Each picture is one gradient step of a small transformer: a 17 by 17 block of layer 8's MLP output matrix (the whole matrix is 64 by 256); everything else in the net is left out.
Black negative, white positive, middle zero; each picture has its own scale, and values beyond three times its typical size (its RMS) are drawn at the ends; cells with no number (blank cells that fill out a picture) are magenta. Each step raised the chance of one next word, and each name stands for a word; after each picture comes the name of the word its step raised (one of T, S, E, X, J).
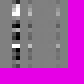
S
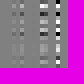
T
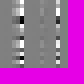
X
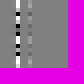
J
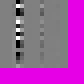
T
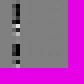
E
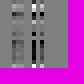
T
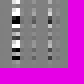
X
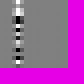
X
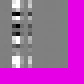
J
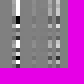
X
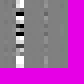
J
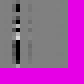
E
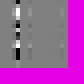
S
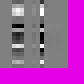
S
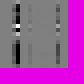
E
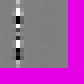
X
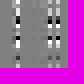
X
